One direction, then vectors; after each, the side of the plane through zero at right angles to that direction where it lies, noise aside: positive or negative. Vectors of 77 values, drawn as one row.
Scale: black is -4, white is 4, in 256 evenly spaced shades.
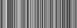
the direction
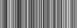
negative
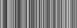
negative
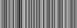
negative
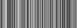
positive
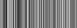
negative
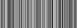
positive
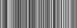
negative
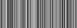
positive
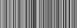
negative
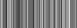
negative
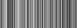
positive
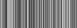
negative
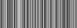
positive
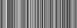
positive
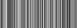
positive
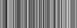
negative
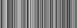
positive
